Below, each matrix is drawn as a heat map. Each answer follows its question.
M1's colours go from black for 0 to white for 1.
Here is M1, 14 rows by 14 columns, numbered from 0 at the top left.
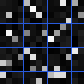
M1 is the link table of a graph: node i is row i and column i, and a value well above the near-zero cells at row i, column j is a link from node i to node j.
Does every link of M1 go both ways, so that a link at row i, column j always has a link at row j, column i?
no
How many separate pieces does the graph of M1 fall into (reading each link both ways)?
1
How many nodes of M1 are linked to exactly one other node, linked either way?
0
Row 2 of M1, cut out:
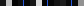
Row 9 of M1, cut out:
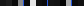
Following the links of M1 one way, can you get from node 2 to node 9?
yes
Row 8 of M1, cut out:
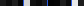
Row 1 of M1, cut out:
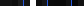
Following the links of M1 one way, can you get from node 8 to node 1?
yes
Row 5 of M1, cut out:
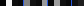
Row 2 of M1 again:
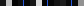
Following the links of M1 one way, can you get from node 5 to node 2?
no
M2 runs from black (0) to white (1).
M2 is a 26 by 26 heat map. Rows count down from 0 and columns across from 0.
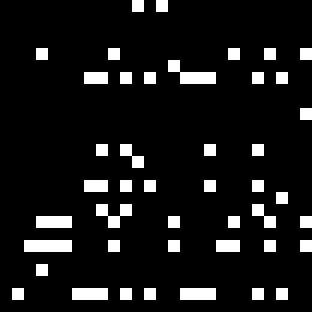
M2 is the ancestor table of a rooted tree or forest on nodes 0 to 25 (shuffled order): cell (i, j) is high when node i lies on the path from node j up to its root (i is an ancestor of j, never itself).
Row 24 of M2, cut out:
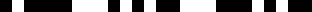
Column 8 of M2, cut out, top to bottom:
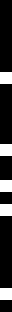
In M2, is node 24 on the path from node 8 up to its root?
yes
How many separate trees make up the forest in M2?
3
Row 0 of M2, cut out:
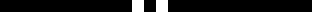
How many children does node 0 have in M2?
1
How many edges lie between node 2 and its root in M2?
1
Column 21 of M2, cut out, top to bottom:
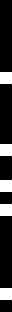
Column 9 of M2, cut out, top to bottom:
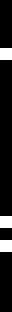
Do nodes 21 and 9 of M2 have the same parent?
no
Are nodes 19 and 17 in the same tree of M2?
no
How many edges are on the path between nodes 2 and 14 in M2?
4
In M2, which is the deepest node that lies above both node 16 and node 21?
6
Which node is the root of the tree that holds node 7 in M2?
24
